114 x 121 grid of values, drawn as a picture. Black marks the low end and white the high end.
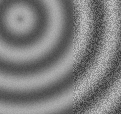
Slope: none. Mirror symmetry: none. Seam: vertical, 60% of the way across, the left part calmer. Average level on the scale: 50%. Rings: centred on the top left.
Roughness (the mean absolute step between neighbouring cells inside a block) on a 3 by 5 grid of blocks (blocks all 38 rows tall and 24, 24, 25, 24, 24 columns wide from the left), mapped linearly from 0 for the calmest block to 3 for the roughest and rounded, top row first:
0 0 0 3 3
0 0 0 3 3
0 0 0 3 3
